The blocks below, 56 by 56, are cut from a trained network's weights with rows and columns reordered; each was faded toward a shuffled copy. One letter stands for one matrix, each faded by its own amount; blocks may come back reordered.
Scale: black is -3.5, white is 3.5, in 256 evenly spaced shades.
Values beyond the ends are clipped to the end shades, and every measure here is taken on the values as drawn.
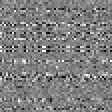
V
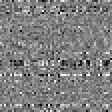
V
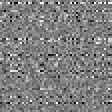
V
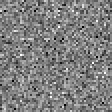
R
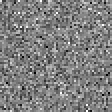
R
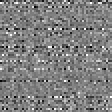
V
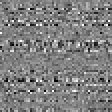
V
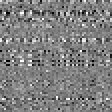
V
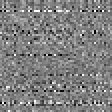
V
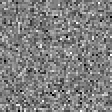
R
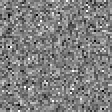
R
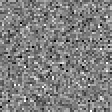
R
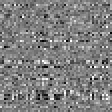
V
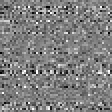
V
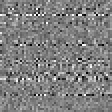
V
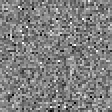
R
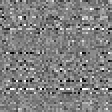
V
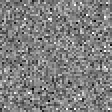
R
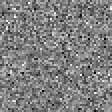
R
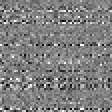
V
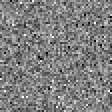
R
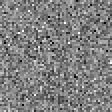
R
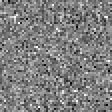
R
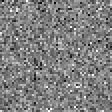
R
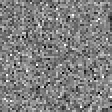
R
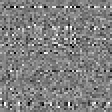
V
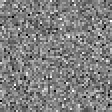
R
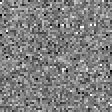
R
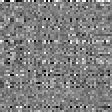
V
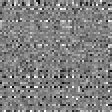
V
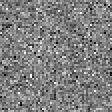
R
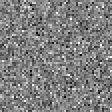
R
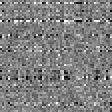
V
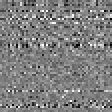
V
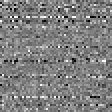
V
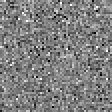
R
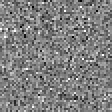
R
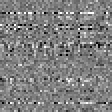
V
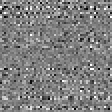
V
